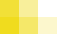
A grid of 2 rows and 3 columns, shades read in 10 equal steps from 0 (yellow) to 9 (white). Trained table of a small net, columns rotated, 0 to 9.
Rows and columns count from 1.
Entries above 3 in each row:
2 1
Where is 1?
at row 1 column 1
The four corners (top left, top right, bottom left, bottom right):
1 9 0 7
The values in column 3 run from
7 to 9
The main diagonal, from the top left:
1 3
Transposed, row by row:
1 0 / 5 3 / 9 7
